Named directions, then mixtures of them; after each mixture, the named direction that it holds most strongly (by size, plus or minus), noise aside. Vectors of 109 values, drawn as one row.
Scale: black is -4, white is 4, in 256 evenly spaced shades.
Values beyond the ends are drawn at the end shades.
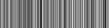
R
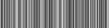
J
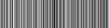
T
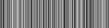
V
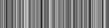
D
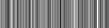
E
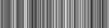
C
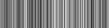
C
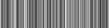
C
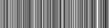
R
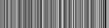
R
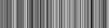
C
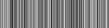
E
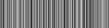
V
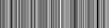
E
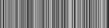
J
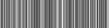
J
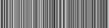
T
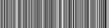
J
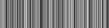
D
